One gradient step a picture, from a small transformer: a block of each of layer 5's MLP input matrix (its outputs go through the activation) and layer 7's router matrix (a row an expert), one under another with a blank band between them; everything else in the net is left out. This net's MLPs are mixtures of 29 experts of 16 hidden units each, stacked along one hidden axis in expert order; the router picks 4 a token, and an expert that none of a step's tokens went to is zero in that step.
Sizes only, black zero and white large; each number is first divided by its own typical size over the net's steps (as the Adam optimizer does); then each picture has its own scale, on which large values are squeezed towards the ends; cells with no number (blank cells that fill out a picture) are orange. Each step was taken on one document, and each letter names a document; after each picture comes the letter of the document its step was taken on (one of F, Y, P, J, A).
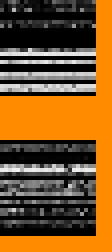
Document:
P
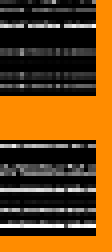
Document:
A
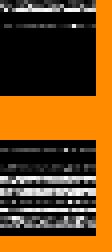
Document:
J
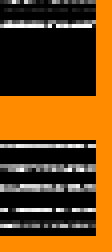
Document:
A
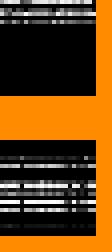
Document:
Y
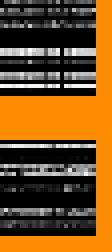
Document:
A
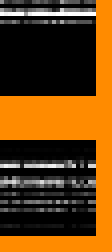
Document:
Y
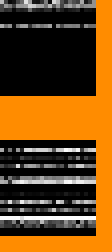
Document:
J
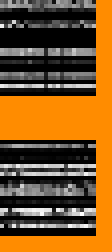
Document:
P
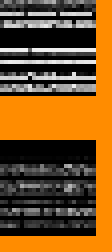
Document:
P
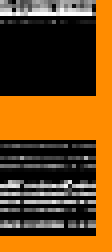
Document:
Y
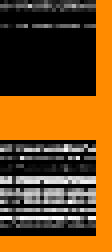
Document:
J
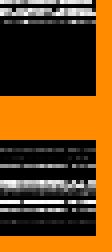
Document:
Y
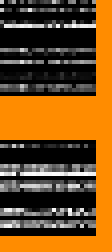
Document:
A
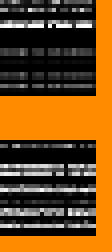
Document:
A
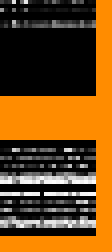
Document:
J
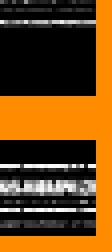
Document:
Y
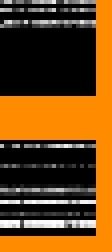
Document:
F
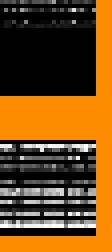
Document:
F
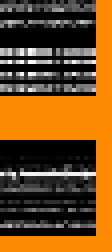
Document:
P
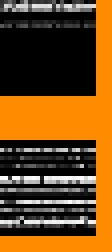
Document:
J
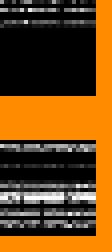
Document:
F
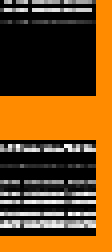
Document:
F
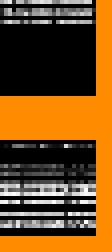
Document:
F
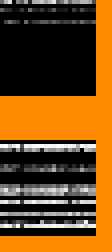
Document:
F
